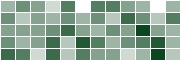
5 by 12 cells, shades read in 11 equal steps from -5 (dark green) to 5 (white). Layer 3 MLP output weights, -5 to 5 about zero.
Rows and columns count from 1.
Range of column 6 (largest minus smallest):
9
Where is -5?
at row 3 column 10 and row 5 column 11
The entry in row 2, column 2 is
2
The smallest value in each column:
-3 -2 0 -3 -3 -4 -2 -2 -3 -5 -5 -2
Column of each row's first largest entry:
6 2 7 5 3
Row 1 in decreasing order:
5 5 3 1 1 1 0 0 -1 -2 -2 -2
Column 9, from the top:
0 -3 0 -1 3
